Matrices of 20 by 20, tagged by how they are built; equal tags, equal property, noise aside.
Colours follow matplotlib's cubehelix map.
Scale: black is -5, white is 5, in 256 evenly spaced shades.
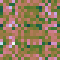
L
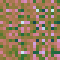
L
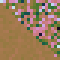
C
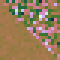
C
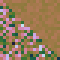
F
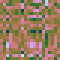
L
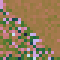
F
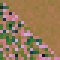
F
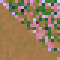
C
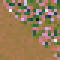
C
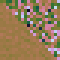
C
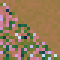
F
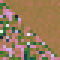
F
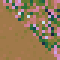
C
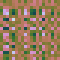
L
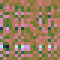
L
